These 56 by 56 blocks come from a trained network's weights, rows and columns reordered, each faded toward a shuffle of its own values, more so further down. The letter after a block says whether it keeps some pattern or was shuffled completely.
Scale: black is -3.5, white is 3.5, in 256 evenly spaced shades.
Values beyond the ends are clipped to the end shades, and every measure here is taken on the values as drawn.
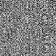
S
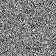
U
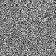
S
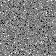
U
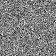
U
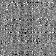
S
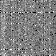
S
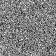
U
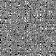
S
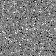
U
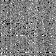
S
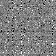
S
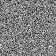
U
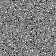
U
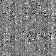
S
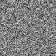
S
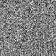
S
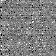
S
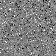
U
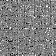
S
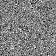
U
